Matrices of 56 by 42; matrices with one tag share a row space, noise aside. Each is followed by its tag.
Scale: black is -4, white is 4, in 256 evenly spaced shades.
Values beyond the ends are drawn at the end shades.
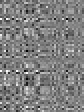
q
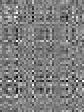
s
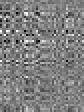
q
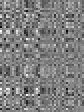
q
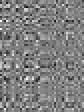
q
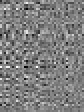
q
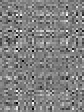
s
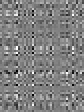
s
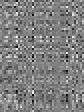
s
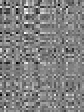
q
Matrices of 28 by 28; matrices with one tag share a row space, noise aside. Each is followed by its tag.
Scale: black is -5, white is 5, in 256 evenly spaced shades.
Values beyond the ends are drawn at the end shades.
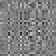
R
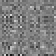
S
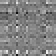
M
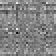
M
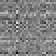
M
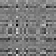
M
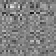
S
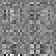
S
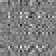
R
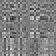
S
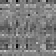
M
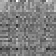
M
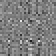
R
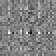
R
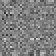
S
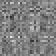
S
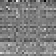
M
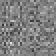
S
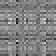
M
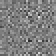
R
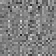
R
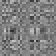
S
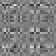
S
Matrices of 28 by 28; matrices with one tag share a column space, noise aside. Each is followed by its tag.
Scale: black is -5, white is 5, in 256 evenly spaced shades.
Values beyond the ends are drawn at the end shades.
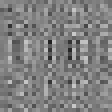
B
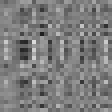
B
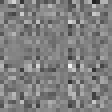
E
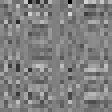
E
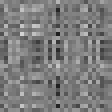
B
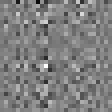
E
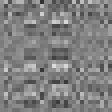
E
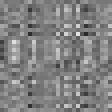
B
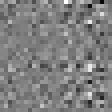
E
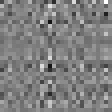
E
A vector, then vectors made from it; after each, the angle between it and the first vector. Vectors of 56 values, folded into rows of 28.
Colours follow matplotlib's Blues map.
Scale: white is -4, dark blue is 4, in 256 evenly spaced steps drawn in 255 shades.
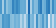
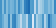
orthogonal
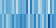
nearly opposite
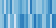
partly opposed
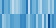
nearly opposite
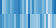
partly aligned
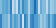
partly opposed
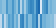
orthogonal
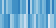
nearly parallel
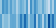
nearly opposite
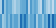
nearly opposite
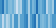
partly opposed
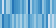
nearly parallel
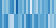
partly aligned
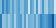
partly opposed
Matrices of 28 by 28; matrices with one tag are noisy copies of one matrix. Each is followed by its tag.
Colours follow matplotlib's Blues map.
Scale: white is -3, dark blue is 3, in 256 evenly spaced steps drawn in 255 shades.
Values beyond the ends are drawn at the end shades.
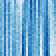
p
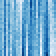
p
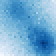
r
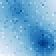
r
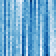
p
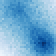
r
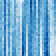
p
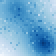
r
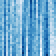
p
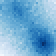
r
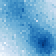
r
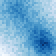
r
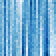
p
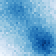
r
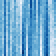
p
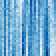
p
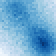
r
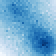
r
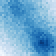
r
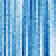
p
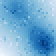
r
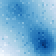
r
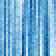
p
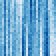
p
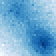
r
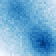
r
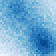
r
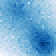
r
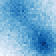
r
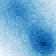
r
